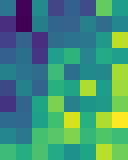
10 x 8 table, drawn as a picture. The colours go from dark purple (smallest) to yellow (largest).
Ninth with the lowest average: top left. Slope: up to the bottom right. Mirror symmetry: none. Average level on the scale: 50%. Calmest part: top middle. Ninth with the highest average: bottom right.
